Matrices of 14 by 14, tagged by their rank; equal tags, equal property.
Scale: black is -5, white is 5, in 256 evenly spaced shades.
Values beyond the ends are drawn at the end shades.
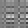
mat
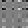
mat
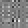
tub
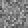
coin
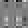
mat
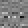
tub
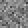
coin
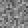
coin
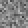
coin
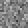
coin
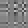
mat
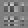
mat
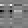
mat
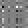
mat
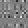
tub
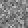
coin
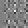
tub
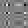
mat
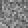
coin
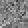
coin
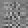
tub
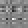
tub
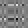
mat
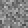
coin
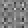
tub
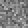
coin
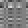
mat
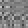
tub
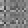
tub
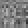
tub
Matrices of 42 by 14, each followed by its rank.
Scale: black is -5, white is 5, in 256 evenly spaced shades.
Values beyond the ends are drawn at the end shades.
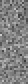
full rank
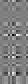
one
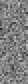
full rank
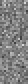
full rank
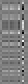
one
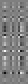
one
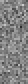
full rank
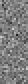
full rank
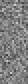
full rank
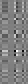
one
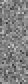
full rank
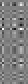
one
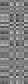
one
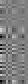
one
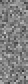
full rank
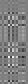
one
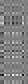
one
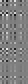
one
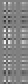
one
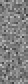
full rank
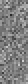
full rank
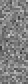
full rank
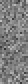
full rank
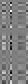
one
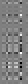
one
